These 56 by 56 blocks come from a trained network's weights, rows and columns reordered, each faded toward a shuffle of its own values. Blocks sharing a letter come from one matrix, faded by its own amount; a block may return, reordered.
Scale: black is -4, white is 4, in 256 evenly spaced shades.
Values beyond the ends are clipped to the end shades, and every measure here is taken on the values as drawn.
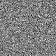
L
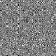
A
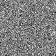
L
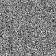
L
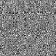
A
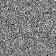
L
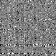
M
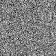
L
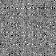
M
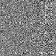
A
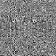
A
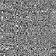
A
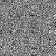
A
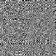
A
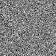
L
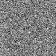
L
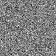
L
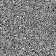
L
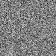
L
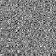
A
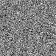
L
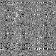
M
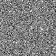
L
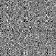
A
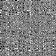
M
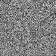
L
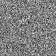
L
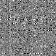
M
